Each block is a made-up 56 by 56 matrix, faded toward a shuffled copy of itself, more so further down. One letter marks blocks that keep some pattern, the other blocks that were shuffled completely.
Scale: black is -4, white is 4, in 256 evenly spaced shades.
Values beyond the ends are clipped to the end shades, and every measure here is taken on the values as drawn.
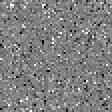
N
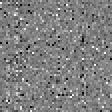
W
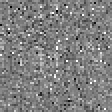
W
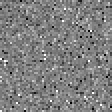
N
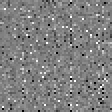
W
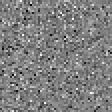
W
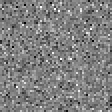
N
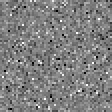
N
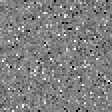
N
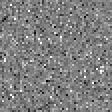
N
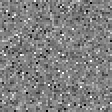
N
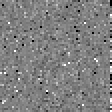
W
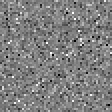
N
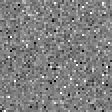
N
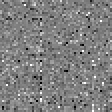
W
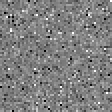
N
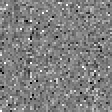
W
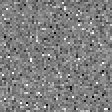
N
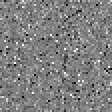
N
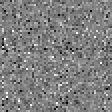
W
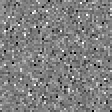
N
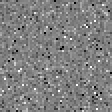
N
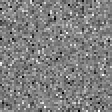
N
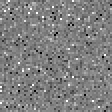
N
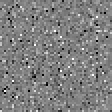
W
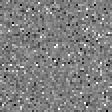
N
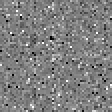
W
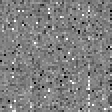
W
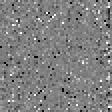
W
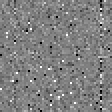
W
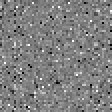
W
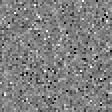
N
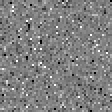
N
